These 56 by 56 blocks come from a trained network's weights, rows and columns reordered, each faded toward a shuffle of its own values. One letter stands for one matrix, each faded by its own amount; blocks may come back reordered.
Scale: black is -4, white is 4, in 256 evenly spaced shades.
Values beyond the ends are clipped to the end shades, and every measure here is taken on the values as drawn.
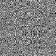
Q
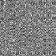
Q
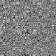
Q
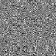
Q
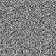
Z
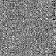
Q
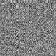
Z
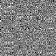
Q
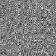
Q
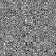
Q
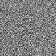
Z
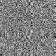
Z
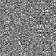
Q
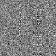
Q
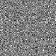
Q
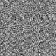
Z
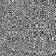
Q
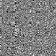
Q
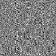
Q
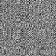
Z
